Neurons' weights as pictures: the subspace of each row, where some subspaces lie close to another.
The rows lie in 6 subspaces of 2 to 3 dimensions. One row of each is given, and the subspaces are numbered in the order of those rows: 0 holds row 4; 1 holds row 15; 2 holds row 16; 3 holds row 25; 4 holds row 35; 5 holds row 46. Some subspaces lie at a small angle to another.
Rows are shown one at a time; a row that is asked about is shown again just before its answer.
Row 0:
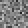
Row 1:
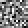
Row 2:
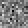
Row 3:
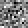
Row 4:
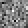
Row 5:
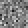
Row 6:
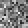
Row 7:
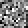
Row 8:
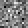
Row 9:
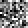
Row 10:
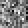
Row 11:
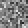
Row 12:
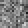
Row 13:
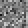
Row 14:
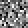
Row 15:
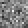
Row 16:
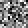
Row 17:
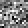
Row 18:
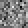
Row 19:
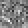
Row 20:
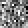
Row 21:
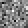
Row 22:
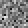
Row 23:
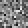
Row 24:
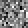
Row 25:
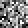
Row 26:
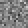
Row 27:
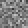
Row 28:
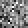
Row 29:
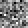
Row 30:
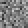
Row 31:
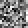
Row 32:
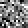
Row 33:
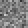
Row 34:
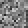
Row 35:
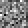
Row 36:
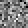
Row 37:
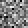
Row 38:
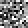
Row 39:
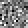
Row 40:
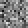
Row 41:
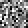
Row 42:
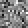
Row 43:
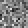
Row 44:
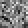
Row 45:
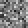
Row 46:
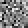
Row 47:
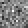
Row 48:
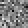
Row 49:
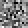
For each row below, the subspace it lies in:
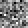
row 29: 4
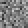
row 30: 5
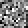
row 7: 0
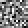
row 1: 3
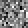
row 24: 2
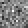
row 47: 1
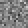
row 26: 2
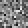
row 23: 4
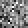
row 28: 3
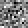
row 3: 5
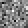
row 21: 0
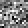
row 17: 5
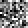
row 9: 4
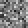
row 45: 5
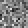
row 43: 5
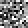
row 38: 5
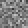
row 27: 3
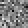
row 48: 2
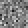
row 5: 1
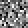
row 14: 2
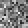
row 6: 3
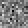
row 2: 3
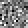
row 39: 1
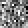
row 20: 0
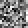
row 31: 0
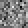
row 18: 2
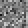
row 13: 4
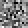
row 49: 4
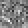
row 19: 1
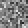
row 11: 3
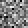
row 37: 3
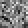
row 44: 1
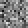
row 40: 5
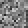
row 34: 0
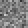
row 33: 4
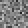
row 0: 4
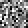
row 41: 1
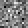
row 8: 5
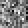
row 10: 0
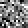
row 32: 2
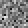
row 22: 3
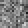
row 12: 2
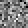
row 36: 2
